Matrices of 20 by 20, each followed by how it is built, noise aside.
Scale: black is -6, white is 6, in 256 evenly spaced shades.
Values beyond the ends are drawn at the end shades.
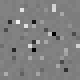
sparse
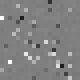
sparse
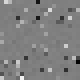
sparse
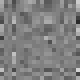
low rank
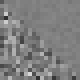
lower triangular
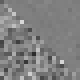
lower triangular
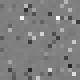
sparse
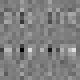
low rank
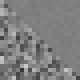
lower triangular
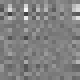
low rank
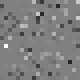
sparse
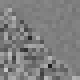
lower triangular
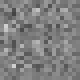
low rank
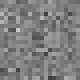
low rank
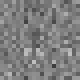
low rank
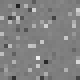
sparse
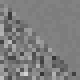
lower triangular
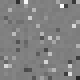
sparse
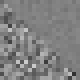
lower triangular
